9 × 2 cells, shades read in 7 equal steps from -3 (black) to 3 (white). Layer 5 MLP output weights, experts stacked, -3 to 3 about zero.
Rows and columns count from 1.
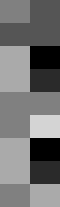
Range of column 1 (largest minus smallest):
2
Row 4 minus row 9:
1 -3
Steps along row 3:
down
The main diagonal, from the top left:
0 -1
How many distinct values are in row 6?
2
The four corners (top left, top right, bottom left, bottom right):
0 -1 0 1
